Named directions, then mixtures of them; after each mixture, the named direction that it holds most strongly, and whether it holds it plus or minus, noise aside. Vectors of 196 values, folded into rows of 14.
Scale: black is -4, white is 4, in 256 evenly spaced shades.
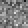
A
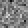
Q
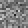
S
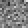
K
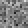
A, minus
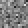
K, minus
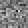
S, plus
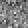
A, plus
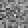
S, minus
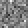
Q, minus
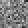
K, minus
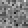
A, minus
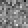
A, plus
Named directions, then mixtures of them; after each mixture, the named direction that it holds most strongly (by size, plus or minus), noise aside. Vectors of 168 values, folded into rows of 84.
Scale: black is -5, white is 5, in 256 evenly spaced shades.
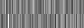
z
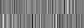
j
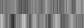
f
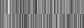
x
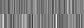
j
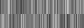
x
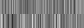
j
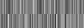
z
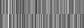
x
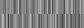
z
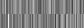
z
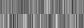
f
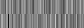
z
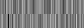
z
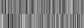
z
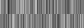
x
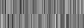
z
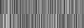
j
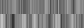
f
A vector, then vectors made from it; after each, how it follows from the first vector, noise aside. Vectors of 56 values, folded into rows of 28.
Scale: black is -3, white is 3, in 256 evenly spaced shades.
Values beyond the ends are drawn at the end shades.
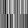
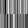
copied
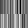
reversed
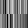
copied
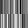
reversed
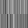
shrunk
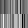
reversed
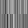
shrunk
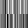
copied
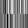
copied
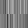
shrunk
